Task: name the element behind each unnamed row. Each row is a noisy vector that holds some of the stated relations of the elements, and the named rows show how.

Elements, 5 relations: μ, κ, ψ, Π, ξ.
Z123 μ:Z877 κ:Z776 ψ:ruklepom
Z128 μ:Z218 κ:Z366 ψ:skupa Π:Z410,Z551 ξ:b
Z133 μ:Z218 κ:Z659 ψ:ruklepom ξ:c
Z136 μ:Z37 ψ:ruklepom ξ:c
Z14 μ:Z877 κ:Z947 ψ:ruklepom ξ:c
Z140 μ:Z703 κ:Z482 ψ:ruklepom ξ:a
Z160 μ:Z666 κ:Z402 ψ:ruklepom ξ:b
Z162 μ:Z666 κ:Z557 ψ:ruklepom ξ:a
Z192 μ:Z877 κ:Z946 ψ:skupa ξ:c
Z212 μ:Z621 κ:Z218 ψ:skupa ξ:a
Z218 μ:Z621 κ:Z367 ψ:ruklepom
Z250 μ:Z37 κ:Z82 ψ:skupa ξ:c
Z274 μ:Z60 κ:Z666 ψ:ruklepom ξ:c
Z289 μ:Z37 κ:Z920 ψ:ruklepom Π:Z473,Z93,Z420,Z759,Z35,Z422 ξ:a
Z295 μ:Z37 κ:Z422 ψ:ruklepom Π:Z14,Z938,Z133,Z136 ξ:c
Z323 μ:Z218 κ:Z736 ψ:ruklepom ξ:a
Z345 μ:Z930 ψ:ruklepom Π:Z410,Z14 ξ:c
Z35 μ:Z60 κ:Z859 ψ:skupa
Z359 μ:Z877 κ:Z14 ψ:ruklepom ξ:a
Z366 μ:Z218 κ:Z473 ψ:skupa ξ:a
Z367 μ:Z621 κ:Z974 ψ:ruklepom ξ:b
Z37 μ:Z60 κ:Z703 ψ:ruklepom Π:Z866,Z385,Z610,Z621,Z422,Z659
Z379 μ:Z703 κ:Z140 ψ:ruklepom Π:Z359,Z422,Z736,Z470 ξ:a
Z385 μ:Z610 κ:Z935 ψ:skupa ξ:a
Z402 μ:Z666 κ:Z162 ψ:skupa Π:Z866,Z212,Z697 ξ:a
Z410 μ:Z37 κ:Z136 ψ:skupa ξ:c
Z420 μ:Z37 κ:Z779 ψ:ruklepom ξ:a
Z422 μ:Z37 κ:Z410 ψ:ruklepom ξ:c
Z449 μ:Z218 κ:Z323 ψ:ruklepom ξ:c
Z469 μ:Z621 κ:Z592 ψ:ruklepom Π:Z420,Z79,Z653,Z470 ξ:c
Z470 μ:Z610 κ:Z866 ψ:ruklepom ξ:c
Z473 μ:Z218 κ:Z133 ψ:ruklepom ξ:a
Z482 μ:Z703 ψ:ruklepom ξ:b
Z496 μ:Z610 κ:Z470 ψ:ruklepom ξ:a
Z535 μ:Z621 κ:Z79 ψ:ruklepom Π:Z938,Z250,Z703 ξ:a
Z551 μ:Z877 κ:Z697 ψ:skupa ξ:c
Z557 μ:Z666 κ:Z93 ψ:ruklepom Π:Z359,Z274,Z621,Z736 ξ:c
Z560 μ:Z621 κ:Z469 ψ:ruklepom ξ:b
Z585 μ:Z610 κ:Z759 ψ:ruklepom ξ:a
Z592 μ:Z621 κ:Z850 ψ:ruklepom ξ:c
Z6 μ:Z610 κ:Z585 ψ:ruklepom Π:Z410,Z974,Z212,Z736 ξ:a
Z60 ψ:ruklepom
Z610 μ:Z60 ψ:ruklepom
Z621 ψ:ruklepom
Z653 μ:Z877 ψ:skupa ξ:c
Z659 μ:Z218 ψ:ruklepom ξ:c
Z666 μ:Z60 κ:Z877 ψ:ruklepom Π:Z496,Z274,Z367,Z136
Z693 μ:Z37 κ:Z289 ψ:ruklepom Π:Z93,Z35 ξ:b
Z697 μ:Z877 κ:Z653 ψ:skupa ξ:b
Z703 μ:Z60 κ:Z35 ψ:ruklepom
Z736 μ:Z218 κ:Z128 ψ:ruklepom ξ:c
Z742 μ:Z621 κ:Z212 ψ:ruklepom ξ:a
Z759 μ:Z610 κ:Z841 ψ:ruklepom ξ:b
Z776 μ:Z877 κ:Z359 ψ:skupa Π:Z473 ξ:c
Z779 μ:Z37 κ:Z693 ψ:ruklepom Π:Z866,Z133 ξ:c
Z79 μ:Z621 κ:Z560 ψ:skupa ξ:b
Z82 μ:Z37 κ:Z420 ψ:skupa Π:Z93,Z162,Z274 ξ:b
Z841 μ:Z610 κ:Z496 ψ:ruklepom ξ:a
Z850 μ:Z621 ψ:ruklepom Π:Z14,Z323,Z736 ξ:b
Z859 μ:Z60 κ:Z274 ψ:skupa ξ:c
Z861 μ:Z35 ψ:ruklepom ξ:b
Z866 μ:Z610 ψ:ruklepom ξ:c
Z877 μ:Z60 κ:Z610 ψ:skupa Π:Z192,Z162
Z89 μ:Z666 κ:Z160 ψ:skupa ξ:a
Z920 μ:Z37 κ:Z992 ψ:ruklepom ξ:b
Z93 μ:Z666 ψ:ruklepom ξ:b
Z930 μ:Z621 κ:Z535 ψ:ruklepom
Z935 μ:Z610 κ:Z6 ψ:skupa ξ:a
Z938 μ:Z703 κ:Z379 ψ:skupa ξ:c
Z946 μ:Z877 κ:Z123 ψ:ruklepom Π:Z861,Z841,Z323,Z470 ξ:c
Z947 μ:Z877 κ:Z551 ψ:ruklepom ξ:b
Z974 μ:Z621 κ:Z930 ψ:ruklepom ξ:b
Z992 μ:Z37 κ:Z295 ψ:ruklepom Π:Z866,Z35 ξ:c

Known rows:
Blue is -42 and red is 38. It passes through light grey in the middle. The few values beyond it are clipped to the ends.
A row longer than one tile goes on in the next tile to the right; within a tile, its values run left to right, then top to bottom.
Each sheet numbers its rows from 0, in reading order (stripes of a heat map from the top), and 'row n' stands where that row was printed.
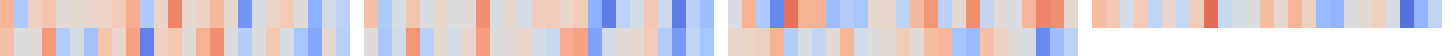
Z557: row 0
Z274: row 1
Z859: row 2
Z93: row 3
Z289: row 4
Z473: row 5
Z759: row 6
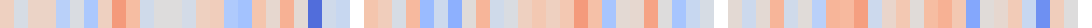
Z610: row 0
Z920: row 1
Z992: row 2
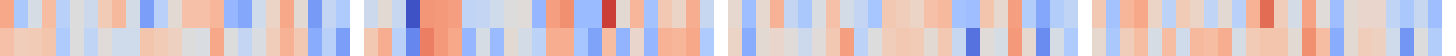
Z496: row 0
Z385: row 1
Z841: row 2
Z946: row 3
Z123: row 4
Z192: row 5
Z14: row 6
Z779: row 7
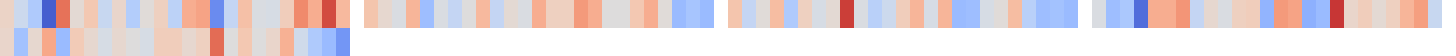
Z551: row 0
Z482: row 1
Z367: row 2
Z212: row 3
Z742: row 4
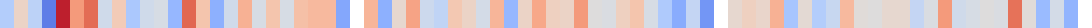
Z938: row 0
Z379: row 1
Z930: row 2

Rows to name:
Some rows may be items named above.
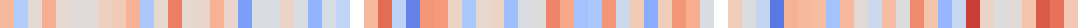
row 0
Z557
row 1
Z82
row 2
Z128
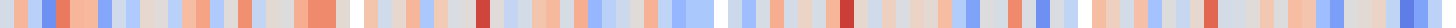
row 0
Z859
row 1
Z367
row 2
Z133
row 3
Z93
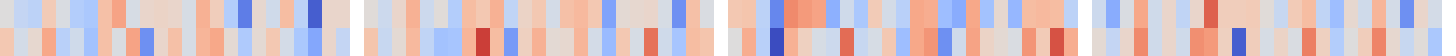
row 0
Z422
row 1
Z992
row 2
Z192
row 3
Z659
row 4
Z289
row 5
Z850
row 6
Z697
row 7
Z535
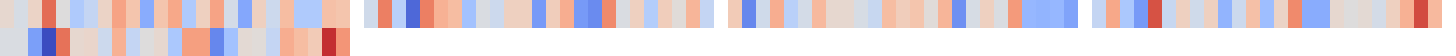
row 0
Z469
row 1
Z35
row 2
Z323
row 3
Z653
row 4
Z410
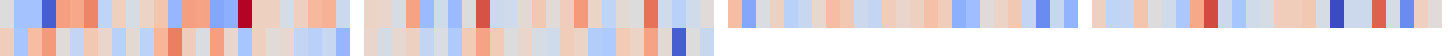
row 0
Z212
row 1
Z560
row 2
Z359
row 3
Z136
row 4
Z946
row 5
Z610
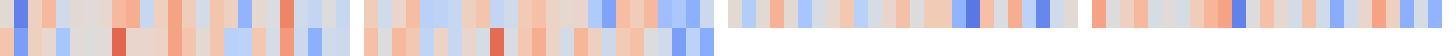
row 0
Z345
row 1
Z861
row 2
Z470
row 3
Z666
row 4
Z974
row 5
Z37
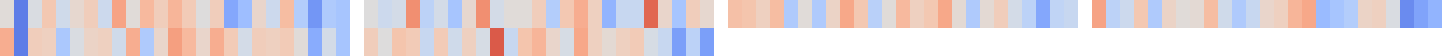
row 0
Z736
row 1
Z592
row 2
Z693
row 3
Z162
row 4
Z6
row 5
Z37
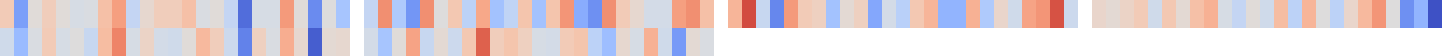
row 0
Z14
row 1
Z79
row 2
Z877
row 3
Z703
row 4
Z866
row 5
Z659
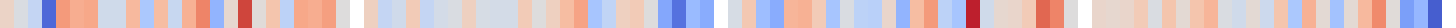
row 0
Z402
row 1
Z420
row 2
Z366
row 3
Z703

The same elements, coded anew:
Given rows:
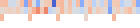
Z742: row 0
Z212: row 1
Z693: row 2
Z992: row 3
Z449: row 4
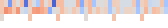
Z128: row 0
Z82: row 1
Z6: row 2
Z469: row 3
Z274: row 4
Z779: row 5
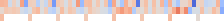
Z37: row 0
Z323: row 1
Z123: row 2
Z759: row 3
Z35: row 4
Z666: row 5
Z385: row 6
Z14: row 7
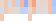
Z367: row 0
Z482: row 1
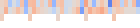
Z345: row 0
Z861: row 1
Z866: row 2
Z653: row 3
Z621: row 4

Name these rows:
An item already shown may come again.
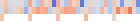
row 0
Z136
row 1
Z35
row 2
Z35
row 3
Z535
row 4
Z551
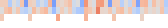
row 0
Z323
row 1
Z946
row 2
Z162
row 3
Z877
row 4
Z323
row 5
Z610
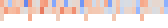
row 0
Z697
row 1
Z877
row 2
Z410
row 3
Z37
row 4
Z136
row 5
Z473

